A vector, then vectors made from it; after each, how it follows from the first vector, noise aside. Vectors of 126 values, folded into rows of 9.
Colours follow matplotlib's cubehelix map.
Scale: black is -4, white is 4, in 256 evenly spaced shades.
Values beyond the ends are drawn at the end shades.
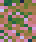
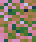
wrapped around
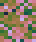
wrapped around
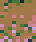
partly zeroed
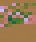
partly zeroed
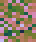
wrapped around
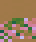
partly zeroed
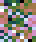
scaled up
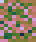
wrapped around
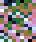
scaled up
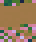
partly zeroed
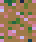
partly zeroed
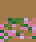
partly zeroed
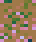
partly zeroed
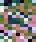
scaled up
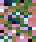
scaled up
